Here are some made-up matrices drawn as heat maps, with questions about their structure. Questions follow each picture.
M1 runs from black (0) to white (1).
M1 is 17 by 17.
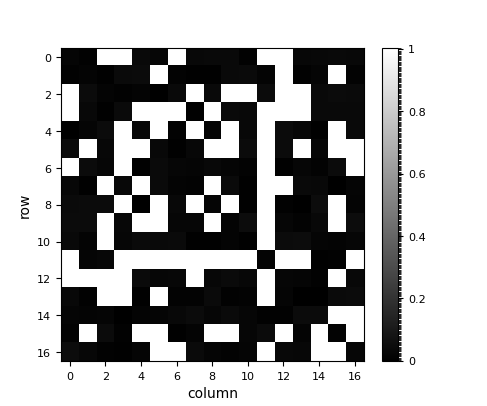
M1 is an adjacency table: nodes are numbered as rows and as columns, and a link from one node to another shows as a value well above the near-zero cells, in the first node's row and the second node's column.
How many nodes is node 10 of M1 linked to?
2
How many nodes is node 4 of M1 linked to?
6
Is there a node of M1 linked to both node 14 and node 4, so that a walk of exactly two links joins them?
yes
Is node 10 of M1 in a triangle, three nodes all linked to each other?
no
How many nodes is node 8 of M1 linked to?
6
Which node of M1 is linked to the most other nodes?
node 11
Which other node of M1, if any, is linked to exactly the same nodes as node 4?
node 8
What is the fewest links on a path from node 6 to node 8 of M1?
2
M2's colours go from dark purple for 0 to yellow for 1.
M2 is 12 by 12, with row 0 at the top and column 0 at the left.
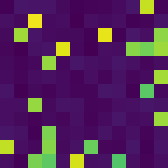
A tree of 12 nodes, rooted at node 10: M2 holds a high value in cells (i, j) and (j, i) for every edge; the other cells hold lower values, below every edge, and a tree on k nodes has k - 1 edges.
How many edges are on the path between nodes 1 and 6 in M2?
5
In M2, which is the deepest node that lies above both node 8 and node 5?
11
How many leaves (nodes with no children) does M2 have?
8
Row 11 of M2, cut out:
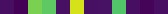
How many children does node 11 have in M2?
3
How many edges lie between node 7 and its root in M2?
4
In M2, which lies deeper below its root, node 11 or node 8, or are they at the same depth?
node 8
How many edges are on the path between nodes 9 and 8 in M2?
3
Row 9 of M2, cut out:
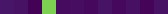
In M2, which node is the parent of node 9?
3
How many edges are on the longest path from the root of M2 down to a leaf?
4
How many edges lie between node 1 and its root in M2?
4
